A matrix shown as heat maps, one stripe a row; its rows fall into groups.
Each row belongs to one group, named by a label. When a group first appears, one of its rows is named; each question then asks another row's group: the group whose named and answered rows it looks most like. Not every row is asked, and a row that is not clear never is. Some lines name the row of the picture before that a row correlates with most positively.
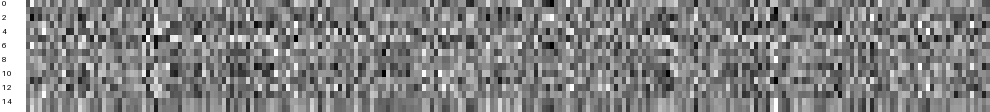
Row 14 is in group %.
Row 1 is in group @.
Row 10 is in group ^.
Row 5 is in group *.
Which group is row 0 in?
%
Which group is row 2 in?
@
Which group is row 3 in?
^
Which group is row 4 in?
^
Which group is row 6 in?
%
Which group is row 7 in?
^
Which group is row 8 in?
%
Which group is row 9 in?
^
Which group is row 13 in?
^
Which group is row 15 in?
%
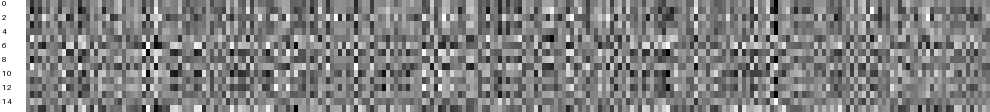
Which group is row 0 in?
@
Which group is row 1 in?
@
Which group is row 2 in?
^
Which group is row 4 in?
@
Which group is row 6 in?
*
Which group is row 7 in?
^
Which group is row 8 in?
@
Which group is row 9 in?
%
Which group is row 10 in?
^
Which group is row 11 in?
@
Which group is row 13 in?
@
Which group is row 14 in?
%
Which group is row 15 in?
*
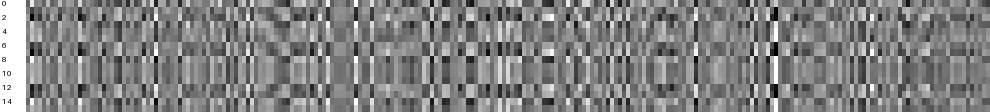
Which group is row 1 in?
@
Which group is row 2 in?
@
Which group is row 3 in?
%
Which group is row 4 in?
%
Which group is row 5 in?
%
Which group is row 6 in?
@
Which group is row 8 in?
%
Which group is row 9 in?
%
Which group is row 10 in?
%
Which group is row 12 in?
@
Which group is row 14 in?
%
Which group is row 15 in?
%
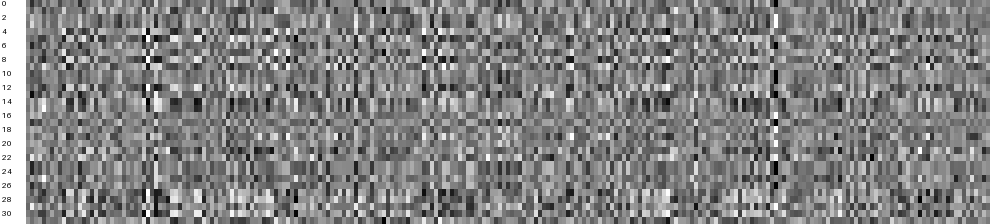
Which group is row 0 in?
@
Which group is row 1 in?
^
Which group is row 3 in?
%
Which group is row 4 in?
^
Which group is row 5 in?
*
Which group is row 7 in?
^
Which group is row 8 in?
*
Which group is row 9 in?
^
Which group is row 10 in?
@
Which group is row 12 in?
*
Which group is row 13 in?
@
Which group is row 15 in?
^
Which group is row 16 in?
%
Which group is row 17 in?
@
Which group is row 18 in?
%
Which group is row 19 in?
^
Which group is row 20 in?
%
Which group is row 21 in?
^
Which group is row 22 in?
%
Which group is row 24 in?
@
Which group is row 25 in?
^
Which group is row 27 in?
*
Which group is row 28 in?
*
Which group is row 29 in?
%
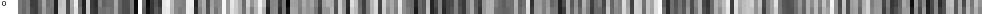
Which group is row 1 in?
*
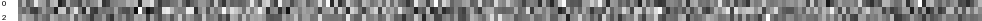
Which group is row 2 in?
%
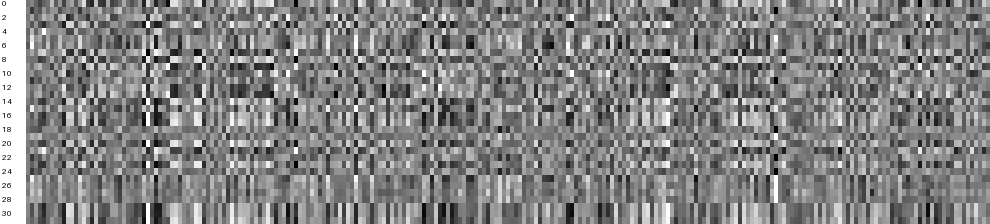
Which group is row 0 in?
*
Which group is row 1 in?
@
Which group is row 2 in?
^
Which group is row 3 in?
*
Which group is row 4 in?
^
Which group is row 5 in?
%
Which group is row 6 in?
%
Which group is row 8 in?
*
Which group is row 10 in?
^
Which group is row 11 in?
@
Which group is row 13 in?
^
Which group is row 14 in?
*
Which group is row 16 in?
*
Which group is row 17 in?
*
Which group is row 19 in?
%
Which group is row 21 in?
^
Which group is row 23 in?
*
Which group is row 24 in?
@
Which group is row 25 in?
%
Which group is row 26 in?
%
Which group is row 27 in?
%
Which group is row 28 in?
%
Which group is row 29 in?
*
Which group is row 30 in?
*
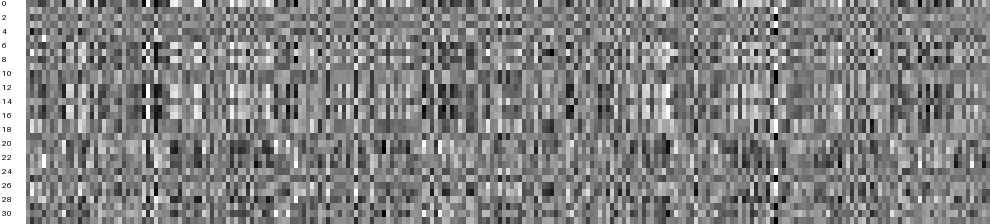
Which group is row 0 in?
*
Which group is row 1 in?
%
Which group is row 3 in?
%
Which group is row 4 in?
@
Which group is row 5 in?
^
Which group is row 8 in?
*
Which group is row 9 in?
%
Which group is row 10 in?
@
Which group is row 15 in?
*
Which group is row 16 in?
*
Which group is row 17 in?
%
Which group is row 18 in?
%
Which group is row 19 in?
@
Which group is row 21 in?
^
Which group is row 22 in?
^
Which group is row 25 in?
@
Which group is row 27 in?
%
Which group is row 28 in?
^
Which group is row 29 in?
@
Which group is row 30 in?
^
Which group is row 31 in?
@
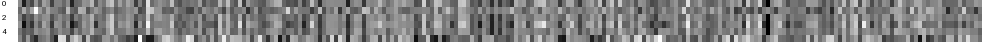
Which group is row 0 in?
@
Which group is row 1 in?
^
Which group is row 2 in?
@
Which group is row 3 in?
@
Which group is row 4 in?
@
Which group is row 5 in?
*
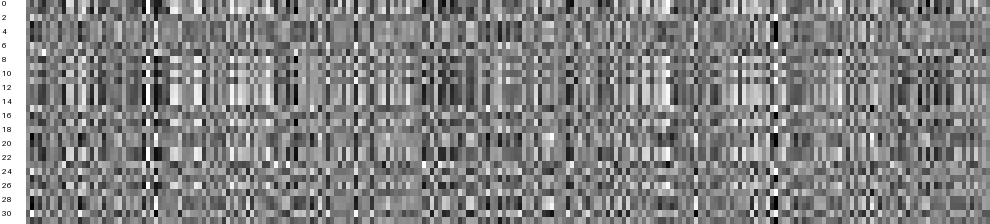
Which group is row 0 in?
*
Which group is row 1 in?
*
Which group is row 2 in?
%
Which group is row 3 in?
@
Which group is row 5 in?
@
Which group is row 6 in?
%
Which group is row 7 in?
^
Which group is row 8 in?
*
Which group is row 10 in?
*
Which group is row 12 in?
*
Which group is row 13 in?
*
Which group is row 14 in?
*
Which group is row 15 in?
%
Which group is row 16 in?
@
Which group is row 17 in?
*
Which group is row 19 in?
@
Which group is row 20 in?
@
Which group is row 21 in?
*
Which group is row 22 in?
*
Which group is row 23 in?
^
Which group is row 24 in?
%
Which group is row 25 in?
@
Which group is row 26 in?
*
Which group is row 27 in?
%
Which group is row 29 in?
@
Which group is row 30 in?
%
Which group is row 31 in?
@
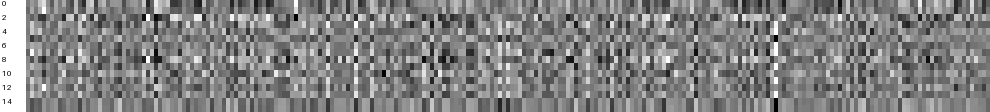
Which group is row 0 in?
^
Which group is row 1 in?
^
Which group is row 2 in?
*
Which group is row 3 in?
%
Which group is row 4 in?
%
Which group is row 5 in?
@
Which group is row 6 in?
%
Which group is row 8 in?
*
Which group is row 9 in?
%
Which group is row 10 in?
^
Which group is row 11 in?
%
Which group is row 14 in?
@
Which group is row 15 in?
@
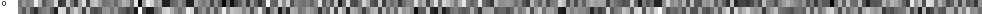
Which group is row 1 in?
*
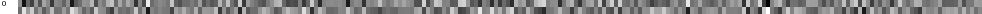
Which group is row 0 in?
@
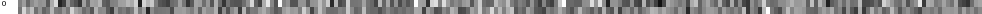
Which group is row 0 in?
^
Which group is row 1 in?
%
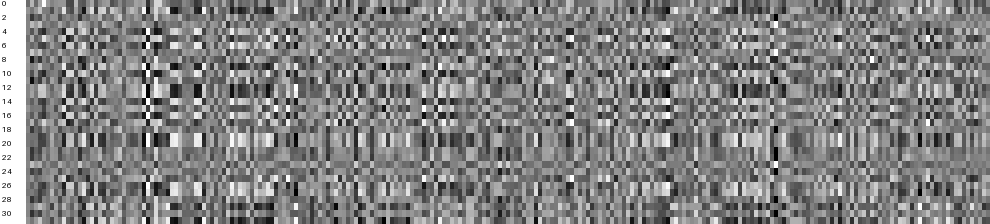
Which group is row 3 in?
%
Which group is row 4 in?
*
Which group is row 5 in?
^
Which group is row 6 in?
*
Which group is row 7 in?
%
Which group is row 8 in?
@
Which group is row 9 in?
^
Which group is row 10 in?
*
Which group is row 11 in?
@
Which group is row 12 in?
^
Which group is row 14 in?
*
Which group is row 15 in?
^
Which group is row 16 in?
*
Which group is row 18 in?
@
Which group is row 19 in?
*
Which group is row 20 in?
*
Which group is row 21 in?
@
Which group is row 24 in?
@
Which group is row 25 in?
^
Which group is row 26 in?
*
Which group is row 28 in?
@
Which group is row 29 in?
^
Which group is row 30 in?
@
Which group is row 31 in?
^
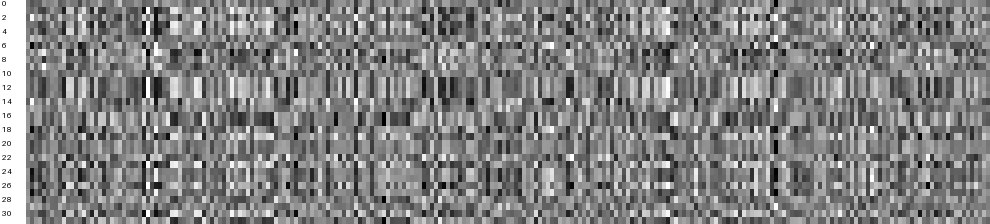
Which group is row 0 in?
@
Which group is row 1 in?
*
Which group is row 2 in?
%
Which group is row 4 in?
*
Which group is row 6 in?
@
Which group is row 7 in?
^
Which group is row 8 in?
^
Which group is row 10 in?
@
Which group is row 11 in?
*
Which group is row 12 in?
*
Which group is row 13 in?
*
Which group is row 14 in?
%
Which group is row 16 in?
^
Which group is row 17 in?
^
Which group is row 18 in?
@
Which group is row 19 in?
*
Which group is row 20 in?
@
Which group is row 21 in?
@
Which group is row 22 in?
^
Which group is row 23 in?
*
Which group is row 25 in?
@
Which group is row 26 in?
*
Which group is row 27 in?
@
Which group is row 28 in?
^
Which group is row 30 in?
*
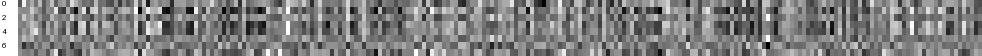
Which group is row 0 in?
%
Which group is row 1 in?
^
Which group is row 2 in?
%
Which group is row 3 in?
^
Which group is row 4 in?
^
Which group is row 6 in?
@
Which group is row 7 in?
^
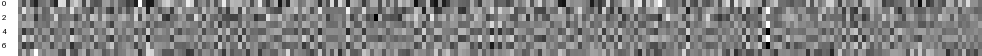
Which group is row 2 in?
^
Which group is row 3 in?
%
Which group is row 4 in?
@
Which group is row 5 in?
%
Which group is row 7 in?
^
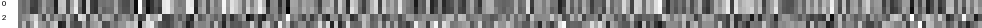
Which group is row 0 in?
*
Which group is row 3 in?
^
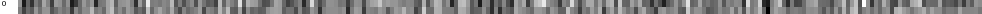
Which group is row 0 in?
@
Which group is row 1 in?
@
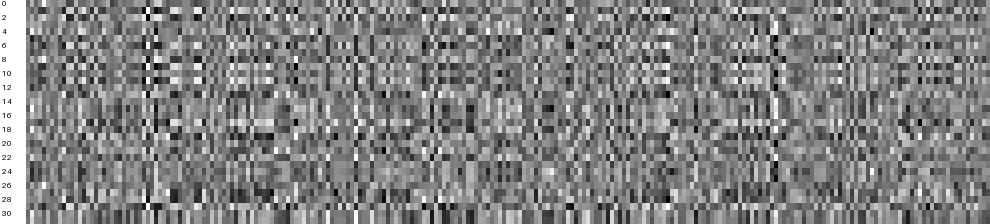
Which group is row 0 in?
^
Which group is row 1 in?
*
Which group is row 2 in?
^
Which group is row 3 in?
%
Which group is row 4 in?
%
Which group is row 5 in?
@
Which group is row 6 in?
*
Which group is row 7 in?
@
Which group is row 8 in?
^
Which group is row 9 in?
*
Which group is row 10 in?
@
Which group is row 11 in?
*
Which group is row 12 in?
@
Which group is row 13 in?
^
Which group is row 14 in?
%
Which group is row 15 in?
%
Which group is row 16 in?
%
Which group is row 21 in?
^
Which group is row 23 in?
@
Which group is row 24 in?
@
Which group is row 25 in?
@
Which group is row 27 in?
^
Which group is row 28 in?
^
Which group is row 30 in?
%
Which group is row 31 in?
%
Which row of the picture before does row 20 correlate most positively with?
1
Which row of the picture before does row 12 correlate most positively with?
1
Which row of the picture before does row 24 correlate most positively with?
0
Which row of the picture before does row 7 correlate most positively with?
1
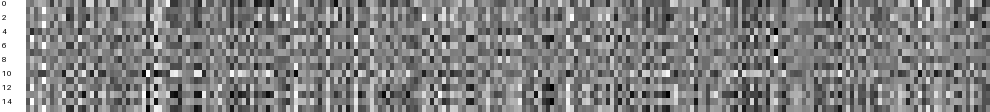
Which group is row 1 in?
^
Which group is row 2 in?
^
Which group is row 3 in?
^
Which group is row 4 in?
@
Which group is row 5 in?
%
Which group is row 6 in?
^
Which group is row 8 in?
%
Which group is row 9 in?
^
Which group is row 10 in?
*
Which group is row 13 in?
^
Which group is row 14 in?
%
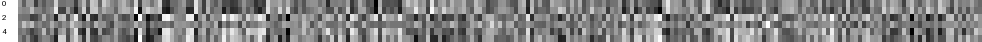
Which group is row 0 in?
^
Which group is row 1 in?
^
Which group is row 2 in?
*
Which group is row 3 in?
%
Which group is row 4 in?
*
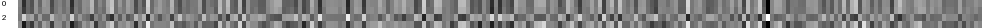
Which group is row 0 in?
@
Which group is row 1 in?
@
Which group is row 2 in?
%
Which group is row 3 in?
@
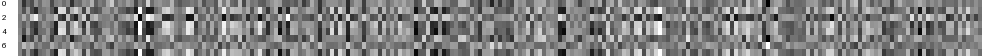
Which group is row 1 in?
*
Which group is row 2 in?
^
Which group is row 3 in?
*
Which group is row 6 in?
%
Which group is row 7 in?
*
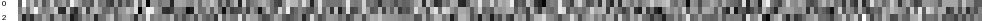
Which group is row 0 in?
%
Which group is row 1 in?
^
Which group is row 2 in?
@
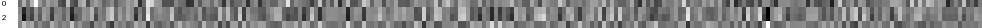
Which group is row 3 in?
%
